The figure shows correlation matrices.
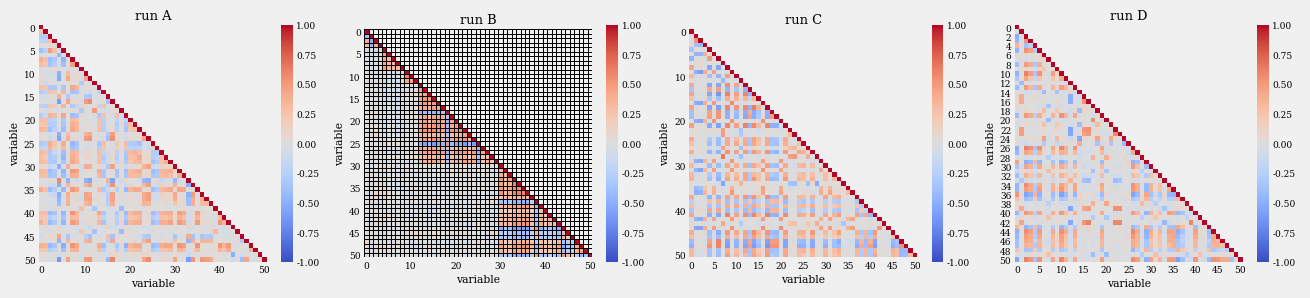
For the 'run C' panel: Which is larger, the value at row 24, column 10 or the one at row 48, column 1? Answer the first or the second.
the first
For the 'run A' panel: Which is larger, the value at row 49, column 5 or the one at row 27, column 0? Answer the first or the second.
the second
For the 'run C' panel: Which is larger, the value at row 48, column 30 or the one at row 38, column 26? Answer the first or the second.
the second
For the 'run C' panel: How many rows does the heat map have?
51
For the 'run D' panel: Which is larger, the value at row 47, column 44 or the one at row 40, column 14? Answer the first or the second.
the first
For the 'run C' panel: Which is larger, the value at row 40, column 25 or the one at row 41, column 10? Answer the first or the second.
the second
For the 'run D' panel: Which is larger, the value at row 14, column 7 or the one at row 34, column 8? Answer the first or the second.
the second
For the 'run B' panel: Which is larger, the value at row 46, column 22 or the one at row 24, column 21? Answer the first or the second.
the second
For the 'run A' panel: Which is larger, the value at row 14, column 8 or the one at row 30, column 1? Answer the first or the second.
the second
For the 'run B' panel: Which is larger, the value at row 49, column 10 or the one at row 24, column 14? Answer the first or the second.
the second
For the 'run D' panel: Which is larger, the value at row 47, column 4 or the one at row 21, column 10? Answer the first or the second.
the second
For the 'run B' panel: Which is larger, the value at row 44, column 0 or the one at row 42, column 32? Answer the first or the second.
the second
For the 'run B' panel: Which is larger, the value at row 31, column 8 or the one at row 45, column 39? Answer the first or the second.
the first
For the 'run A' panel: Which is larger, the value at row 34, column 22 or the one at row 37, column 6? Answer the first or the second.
the second
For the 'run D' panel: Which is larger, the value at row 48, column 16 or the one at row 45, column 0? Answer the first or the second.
the first
